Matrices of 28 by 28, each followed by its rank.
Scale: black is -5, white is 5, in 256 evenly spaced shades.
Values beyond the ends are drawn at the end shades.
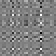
two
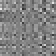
three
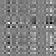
two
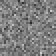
full rank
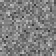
full rank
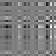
one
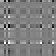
one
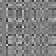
two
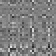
three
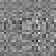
three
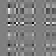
one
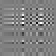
one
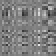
two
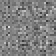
five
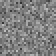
full rank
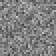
full rank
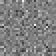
five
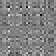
three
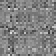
five
